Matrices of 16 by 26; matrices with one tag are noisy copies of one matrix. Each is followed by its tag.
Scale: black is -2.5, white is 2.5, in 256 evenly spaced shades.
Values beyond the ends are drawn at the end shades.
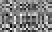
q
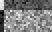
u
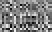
q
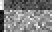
u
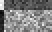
u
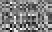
q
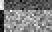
u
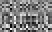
q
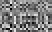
q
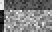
u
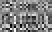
q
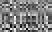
q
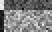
u
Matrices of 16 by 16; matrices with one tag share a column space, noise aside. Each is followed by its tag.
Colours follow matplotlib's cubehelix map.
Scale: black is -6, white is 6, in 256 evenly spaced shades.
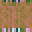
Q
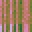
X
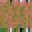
Q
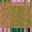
Q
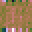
Q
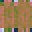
Q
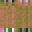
Q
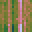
X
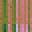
X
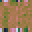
Q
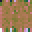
Q
